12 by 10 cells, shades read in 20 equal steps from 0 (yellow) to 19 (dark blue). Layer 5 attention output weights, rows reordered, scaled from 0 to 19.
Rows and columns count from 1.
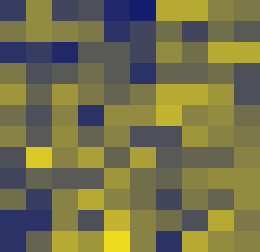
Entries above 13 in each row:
5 3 4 3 1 2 2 1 1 2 4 2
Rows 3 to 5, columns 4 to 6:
13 13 15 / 11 13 17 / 10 12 10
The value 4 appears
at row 6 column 7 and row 11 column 5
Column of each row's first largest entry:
6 5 3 6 10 4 6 1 1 2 1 1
